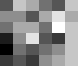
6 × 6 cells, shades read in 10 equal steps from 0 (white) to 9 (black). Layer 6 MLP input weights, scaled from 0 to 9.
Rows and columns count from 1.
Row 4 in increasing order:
1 2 4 6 7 8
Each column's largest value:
9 6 7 6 7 3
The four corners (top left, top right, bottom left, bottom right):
6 2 7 2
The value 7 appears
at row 4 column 5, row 6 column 1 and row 6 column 3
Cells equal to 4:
5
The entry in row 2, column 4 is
3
